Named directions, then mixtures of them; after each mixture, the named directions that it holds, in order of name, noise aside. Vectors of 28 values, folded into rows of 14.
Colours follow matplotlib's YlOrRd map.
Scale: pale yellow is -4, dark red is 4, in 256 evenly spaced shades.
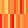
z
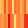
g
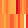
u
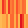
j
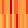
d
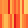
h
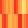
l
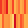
g, z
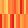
z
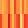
g, h, j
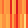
d, u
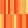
g, j, l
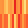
l, z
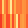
d, j, u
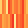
g, j, z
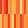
z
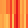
d, h, u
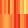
h, l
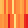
g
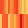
j, l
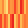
z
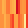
u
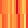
d, l, u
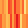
d, h, z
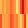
l, u, z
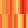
l, u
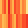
g, h, j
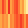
h, j, l
